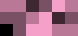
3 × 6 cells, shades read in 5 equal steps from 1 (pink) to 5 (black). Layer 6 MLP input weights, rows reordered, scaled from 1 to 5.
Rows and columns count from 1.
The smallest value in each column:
2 2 1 1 1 2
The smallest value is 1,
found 4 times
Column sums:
10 8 7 5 7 7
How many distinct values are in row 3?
4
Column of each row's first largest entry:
3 5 1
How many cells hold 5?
1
